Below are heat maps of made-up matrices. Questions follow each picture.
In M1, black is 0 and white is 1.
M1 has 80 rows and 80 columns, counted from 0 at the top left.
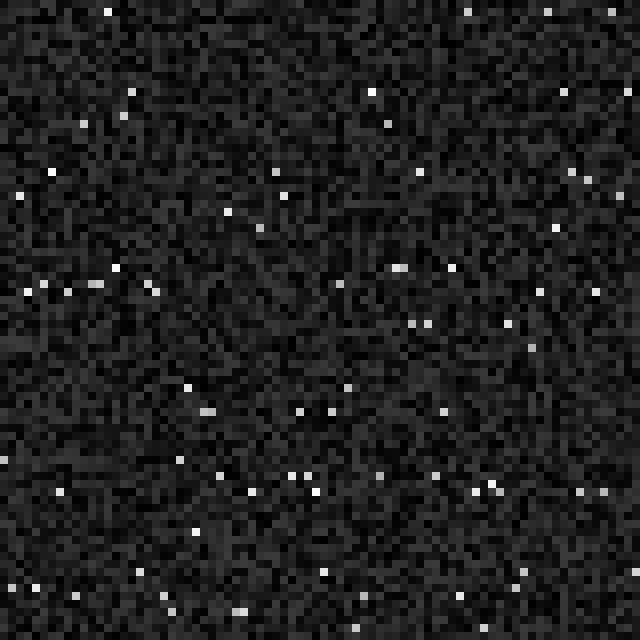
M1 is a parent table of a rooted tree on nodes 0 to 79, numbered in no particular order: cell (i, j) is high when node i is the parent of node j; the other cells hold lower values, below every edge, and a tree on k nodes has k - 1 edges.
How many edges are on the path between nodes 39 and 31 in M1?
2
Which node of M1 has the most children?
61
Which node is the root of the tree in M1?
33
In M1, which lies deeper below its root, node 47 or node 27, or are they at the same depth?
the same depth
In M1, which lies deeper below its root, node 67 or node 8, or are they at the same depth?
the same depth
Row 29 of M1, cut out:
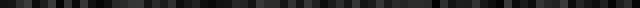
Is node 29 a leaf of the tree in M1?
yes
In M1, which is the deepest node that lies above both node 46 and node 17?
11
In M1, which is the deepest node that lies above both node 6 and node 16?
11
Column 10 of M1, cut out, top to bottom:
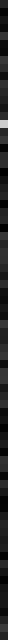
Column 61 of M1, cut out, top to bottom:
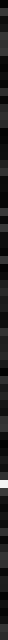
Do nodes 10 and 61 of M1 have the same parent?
no
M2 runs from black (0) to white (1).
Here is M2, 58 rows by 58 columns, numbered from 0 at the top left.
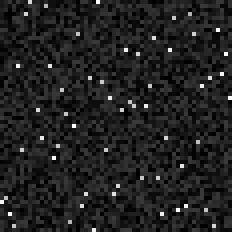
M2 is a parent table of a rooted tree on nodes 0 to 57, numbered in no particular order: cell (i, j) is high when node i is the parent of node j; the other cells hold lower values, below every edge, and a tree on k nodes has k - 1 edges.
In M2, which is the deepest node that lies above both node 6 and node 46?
52
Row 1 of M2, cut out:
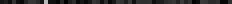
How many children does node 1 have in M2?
1
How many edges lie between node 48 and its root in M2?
1
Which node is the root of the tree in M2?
8
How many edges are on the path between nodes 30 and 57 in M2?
3
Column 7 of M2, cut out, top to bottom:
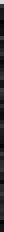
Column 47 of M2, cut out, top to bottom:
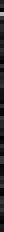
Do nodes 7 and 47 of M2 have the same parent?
no
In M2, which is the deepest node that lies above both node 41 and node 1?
44
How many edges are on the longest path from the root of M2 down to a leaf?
8
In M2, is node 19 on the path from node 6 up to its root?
yes
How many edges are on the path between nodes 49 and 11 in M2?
2
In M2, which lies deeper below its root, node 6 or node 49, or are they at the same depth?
node 6
